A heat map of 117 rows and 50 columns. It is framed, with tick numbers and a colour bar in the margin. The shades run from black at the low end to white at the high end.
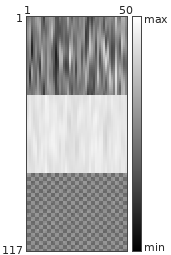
The table splits into 3 rows of 1 panel. Panel 1,1: middling, streaked downward, strong in contrast. Panel 2,1: very high, streaked downward, faint in contrast. Panel 3,1: middling, checkered.
